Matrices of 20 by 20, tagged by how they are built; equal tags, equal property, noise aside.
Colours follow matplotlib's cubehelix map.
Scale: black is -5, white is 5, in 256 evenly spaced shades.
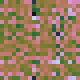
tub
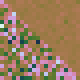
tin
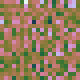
tub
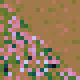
tin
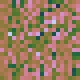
tub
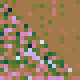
tin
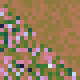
tin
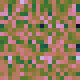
tub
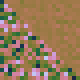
tin
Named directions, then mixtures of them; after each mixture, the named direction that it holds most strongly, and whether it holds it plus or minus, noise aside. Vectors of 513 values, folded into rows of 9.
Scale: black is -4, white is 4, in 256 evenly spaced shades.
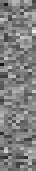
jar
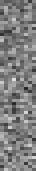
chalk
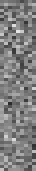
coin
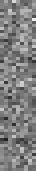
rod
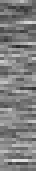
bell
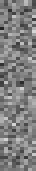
rod, minus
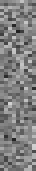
coin, minus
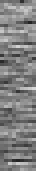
bell, minus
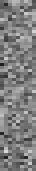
jar, plus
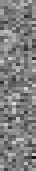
chalk, minus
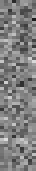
rod, minus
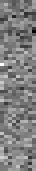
jar, minus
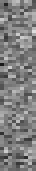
jar, plus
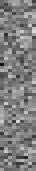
jar, plus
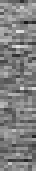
bell, minus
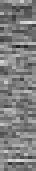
bell, plus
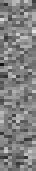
jar, plus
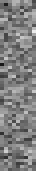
jar, plus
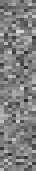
coin, plus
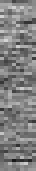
bell, minus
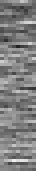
bell, plus
